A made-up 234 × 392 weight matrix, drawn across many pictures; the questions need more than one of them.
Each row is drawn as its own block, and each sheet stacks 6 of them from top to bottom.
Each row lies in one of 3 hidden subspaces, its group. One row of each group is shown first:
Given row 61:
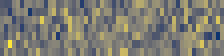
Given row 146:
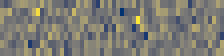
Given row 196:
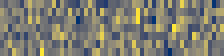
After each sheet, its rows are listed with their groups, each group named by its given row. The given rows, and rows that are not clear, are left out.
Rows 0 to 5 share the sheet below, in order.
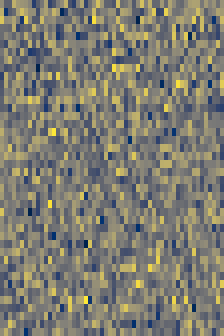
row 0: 146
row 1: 146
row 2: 196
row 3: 146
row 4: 61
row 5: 61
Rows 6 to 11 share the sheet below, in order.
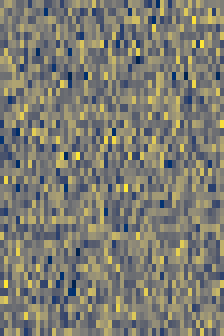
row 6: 196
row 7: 61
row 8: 196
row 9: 196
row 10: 146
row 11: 61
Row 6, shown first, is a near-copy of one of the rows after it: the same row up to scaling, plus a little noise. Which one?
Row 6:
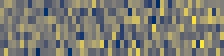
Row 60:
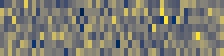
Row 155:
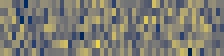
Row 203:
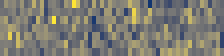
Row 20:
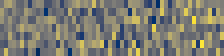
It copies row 20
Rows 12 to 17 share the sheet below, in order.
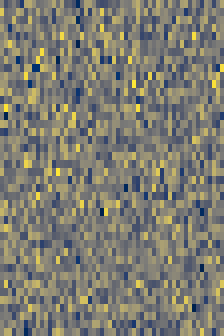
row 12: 196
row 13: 146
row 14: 61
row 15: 196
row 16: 61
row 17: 61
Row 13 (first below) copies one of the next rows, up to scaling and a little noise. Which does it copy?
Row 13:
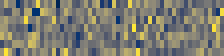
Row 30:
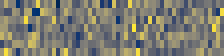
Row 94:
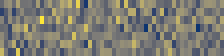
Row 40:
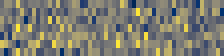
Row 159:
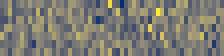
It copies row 30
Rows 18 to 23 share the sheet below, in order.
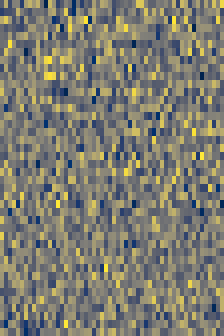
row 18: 61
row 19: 196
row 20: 196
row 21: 61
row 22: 196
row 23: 146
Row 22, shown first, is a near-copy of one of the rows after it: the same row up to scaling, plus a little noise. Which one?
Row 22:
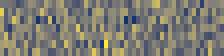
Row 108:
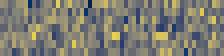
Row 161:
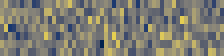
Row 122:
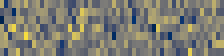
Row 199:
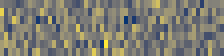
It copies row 199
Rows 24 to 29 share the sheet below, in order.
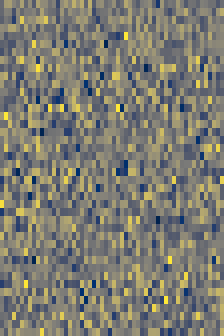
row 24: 196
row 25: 146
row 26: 61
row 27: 146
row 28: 196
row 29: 196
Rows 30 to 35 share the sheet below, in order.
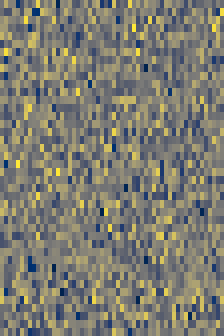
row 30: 146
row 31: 61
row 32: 196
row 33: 196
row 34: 146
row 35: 146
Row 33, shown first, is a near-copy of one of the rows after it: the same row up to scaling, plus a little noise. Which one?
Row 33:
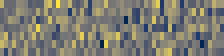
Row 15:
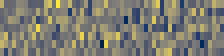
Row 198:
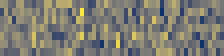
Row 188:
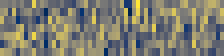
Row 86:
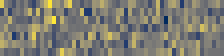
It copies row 15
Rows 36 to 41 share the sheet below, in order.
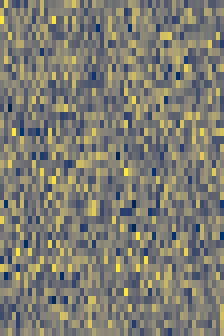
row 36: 196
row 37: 196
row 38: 196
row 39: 61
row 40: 146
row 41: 196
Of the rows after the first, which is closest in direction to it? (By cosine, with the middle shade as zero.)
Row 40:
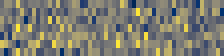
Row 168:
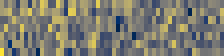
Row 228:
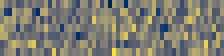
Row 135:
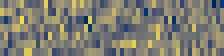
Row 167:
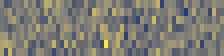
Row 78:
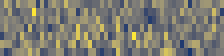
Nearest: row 78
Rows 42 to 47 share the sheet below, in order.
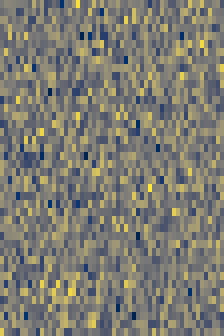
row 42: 196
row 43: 146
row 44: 146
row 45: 146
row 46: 146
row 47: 61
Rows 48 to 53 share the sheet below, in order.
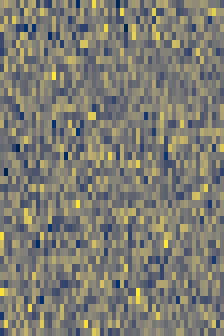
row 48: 146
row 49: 196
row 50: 196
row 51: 61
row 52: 196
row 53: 146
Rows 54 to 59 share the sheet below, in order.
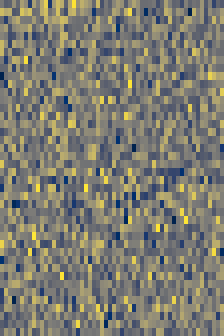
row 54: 61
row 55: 196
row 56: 61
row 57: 196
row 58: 146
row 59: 196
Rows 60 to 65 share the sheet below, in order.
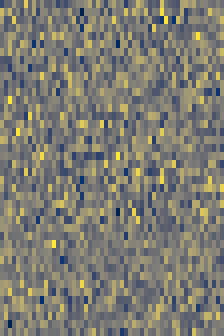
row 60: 196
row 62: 196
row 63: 196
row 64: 196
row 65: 61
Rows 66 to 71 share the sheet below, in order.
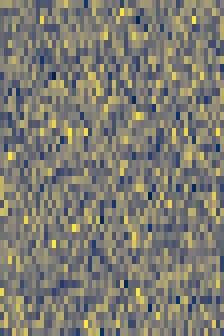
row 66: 146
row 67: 196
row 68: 61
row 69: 146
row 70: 196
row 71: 146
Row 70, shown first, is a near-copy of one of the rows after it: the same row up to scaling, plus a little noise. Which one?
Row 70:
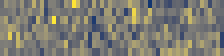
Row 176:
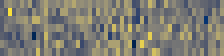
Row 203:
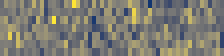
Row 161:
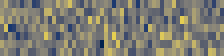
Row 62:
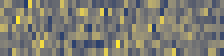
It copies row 203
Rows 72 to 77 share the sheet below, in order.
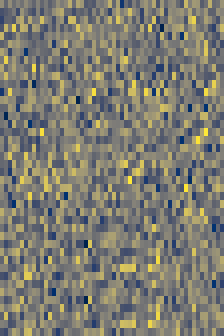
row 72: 146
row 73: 146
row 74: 61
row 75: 61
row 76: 61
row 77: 61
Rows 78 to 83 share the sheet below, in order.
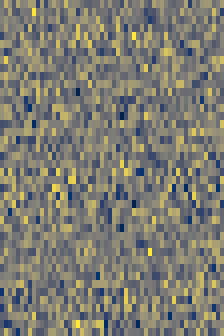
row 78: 146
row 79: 61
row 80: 146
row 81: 61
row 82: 146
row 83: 196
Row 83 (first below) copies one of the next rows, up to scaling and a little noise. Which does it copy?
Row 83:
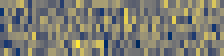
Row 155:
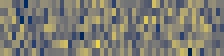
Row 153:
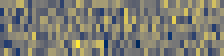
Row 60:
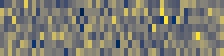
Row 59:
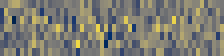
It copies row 153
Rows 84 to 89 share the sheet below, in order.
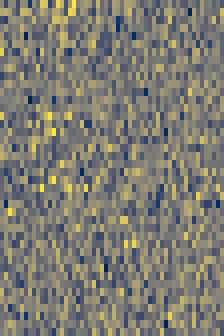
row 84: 61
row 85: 146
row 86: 196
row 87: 61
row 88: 196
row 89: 196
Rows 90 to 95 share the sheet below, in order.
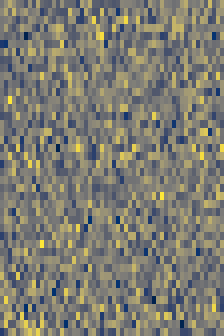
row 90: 196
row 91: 61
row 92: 61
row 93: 146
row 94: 146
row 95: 146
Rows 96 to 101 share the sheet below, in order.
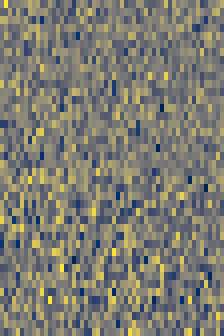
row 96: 61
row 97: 196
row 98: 146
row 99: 61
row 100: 196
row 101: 196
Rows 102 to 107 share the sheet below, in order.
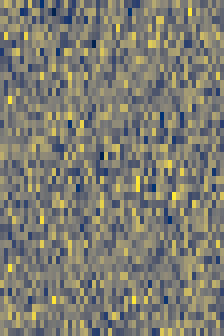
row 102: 61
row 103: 61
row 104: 196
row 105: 196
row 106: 61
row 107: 196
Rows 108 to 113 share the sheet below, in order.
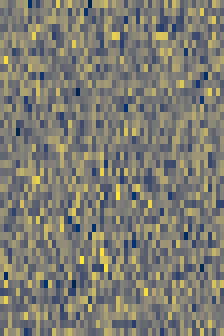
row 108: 196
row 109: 61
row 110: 196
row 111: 146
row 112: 196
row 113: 61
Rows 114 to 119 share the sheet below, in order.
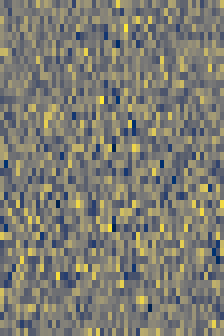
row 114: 146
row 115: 196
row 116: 196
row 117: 61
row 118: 146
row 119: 146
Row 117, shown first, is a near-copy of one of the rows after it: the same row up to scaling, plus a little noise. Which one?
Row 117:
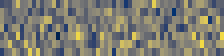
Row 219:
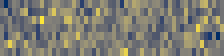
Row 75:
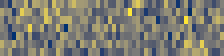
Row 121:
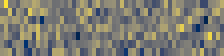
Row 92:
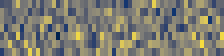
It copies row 92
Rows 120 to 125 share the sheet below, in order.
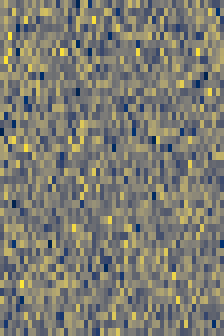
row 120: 146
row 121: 61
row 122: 196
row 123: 196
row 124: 196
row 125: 146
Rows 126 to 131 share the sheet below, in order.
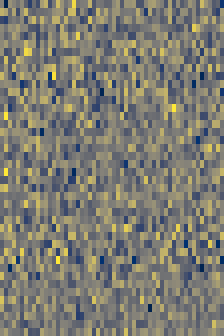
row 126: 61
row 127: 196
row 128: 61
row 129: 61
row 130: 61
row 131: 146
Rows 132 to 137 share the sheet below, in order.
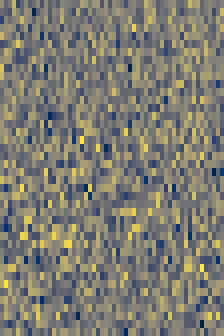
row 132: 146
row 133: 196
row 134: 196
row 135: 61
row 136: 61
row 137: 61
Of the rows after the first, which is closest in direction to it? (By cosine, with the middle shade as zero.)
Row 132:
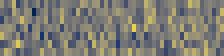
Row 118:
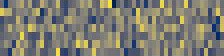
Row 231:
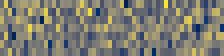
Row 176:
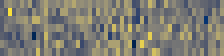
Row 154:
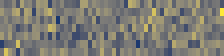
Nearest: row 154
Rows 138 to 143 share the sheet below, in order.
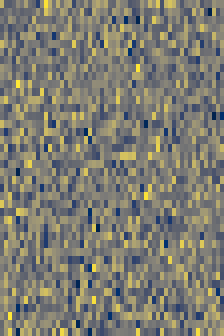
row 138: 196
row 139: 146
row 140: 61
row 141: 146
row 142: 196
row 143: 146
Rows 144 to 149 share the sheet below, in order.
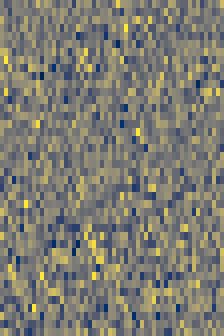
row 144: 146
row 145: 61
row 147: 196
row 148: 196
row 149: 146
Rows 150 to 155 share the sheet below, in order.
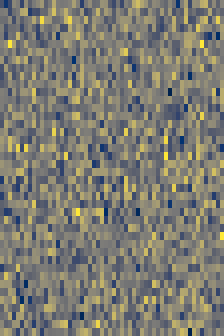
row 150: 61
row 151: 196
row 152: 196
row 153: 196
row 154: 146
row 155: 196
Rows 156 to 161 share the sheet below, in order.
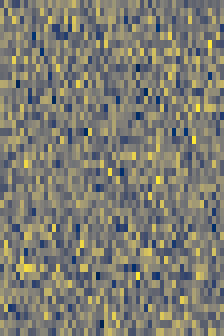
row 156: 196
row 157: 146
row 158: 61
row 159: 146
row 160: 146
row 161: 196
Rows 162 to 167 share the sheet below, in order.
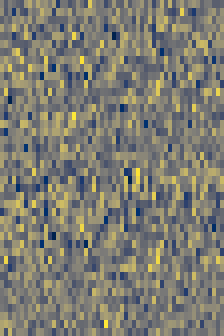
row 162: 196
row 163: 61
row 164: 61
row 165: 196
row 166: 61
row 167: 196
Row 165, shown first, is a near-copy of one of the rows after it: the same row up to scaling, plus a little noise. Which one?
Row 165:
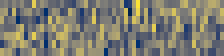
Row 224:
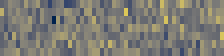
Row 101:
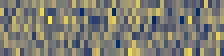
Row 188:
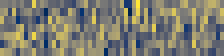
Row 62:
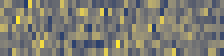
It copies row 188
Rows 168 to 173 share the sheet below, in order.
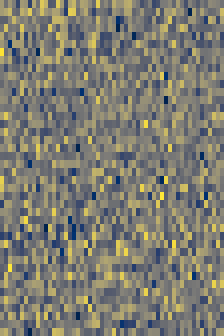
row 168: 61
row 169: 196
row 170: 61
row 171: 146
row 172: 61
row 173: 61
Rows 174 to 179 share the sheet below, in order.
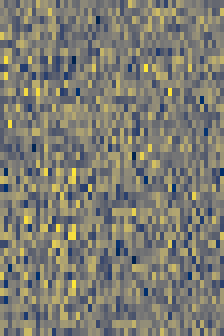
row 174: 146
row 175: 61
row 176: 196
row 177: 61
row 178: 61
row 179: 61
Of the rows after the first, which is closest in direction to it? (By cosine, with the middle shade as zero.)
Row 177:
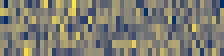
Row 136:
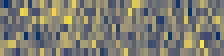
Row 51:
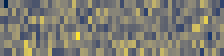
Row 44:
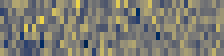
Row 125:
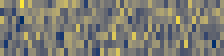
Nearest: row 51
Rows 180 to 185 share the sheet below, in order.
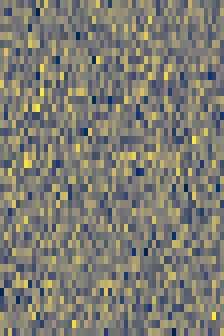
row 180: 146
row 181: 196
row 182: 61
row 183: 61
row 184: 146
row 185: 196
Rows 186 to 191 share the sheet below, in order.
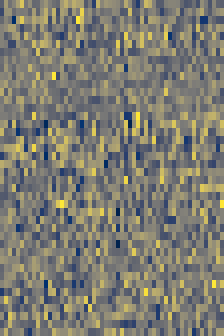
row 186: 196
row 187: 196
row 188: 196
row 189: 196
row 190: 146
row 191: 61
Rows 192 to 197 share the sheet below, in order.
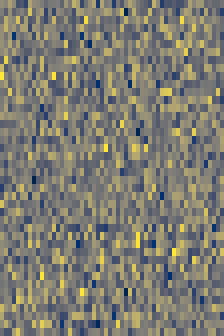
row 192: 196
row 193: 196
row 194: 146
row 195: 146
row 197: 196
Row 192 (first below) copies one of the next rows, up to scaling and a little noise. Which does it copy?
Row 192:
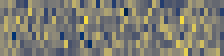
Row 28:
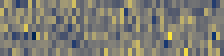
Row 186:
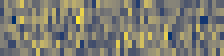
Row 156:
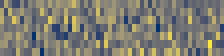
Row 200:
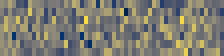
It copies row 200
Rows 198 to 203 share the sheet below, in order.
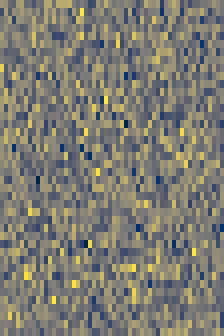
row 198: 196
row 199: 196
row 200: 196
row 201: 146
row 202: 61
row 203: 196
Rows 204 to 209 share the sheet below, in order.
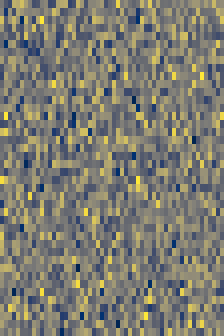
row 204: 146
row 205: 196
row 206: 61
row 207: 146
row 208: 196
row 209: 196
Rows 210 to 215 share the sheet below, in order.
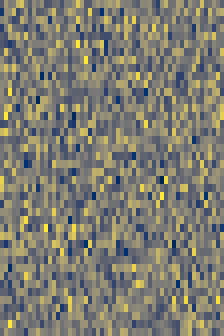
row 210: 196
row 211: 146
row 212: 61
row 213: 146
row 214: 61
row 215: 61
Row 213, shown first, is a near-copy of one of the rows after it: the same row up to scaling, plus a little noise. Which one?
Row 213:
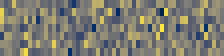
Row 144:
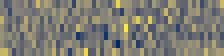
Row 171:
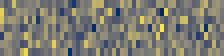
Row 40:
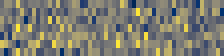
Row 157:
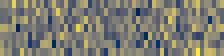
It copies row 171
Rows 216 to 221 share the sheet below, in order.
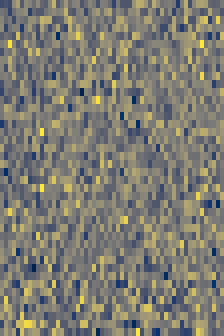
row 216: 61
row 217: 196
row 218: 146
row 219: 61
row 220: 146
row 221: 146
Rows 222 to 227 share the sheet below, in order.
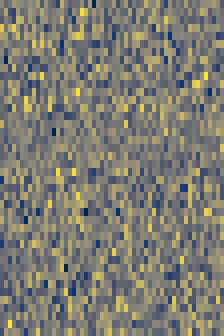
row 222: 196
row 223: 61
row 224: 196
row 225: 146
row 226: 196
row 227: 61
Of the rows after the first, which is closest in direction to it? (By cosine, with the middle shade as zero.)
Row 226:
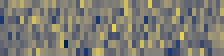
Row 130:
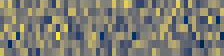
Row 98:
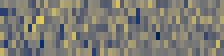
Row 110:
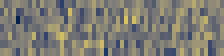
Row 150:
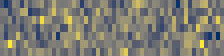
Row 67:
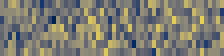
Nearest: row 67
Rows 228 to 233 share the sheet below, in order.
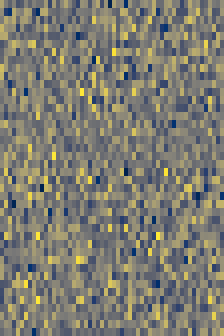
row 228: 146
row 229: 196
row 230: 146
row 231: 61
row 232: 146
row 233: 196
